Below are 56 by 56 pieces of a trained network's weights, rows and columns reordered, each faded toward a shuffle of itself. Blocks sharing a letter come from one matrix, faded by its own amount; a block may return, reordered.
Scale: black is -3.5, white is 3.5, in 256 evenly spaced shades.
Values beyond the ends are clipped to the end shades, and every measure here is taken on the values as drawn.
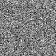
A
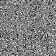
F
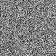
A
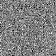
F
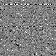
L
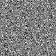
F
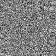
A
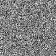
A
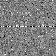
L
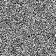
A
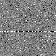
L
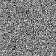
A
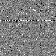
L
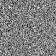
A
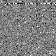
L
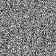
F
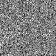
F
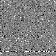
L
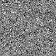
F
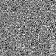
F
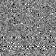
L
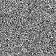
A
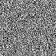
A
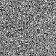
F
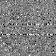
L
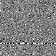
L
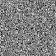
F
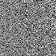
F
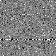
L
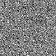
F
